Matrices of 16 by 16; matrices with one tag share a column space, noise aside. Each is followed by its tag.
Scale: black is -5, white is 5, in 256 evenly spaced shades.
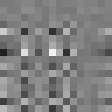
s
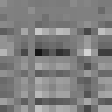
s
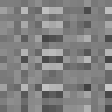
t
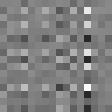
t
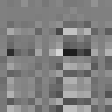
s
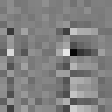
s
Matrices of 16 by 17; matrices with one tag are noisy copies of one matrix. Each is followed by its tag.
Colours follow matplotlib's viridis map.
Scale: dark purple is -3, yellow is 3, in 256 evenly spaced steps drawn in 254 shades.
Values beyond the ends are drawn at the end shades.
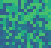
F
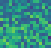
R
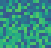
R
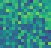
F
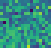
R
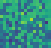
F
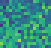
R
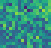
F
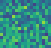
R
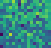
F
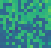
F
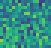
R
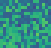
R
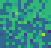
F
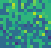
F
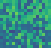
F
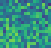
R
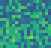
R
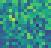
F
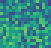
R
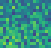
R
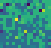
F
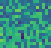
R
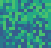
F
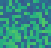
R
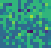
F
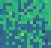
F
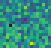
R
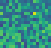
R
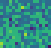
R
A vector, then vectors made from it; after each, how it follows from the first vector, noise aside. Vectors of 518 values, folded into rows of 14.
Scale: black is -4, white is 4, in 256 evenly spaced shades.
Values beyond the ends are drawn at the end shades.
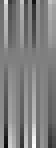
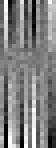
scaled up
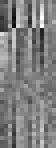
wrapped around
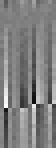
wrapped around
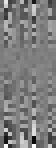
sign-scrambled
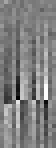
wrapped around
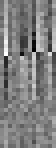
wrapped around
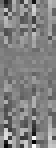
sign-scrambled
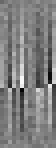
wrapped around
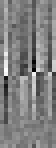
wrapped around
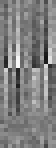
wrapped around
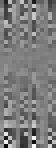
sign-scrambled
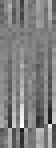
wrapped around
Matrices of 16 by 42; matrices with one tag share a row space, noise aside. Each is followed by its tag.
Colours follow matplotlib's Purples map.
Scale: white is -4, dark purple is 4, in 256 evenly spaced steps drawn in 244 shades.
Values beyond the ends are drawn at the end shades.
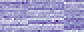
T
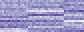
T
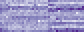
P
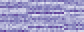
T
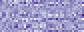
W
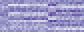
P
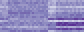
P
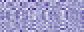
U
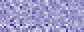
U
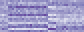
P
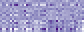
W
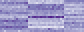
T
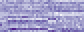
P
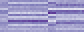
P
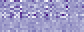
U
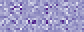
U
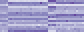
P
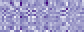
U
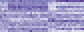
P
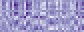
W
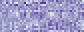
W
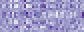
W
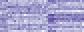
P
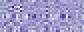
U
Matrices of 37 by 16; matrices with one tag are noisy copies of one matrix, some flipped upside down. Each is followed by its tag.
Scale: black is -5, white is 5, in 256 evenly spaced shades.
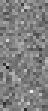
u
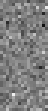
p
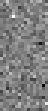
p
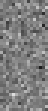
p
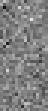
u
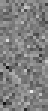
u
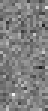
p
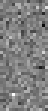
p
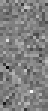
u
